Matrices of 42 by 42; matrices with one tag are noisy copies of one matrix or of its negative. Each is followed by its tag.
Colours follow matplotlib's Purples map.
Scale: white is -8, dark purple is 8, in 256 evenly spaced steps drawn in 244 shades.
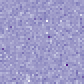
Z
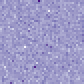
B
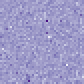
Z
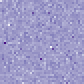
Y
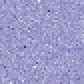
B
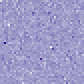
Y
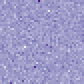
B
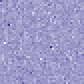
Y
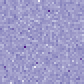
B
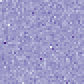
Y
